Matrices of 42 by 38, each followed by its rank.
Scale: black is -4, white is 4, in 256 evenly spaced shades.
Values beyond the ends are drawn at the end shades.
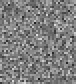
full rank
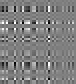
one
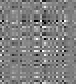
two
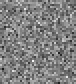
full rank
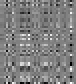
two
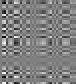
one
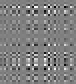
one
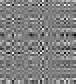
two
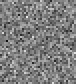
full rank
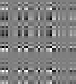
one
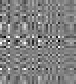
two
